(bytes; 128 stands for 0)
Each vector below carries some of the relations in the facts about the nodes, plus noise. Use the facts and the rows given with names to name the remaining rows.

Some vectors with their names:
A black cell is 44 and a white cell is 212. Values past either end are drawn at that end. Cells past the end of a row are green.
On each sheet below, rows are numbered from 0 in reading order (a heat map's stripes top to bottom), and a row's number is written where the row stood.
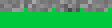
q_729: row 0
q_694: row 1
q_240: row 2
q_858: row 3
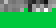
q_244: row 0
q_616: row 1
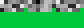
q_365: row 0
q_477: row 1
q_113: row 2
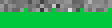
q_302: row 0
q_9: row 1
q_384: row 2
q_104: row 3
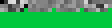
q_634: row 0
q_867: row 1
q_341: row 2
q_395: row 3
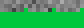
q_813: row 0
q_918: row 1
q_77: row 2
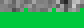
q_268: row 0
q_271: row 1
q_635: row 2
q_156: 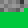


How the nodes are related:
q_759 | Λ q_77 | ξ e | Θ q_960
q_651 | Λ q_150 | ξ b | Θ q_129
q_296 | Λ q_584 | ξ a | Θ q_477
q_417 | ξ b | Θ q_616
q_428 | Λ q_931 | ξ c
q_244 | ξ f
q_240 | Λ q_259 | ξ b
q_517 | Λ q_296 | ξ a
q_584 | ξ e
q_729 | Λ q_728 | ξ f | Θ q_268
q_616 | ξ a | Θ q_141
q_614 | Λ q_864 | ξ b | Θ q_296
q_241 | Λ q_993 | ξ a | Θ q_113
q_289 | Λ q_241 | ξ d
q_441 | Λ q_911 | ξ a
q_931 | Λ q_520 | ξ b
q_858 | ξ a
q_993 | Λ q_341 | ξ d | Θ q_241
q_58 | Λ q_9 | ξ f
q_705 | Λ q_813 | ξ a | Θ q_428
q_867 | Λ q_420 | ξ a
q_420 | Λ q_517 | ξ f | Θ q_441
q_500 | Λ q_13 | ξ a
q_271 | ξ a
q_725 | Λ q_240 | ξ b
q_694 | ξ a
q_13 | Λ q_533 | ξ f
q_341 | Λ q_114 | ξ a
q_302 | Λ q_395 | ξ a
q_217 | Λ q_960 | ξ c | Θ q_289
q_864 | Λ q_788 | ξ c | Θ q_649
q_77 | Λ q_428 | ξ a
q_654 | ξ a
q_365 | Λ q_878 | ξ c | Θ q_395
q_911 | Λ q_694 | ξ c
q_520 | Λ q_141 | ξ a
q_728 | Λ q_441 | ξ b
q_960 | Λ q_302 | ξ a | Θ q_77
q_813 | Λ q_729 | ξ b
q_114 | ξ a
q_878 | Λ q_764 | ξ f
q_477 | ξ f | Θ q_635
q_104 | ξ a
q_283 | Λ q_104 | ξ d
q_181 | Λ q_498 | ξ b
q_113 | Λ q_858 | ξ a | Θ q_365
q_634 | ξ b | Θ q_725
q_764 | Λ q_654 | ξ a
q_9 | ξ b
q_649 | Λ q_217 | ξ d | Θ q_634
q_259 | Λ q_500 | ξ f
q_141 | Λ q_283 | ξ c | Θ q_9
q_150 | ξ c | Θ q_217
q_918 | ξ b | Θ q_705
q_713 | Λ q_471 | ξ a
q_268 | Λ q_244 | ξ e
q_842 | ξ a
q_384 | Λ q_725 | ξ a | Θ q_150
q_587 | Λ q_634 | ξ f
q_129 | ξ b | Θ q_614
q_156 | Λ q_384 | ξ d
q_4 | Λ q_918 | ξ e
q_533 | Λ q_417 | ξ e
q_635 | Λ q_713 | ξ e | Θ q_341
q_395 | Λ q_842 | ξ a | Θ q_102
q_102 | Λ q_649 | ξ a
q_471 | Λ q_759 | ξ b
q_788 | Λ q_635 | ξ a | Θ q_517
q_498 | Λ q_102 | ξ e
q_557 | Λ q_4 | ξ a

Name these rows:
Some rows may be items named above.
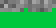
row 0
q_759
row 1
q_533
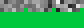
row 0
q_993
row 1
q_289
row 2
q_365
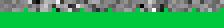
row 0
q_788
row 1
q_296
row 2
q_365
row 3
q_725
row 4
q_705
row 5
q_150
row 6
q_156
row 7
q_993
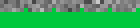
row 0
q_960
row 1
q_993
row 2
q_471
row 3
q_864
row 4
q_713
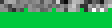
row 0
q_725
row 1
q_498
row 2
q_296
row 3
q_141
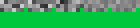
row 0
q_241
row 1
q_395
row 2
q_129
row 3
q_428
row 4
q_77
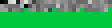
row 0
q_649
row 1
q_651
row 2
q_102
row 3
q_13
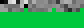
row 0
q_649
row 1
q_500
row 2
q_725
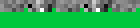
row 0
q_181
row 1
q_150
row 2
q_931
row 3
q_217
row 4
q_911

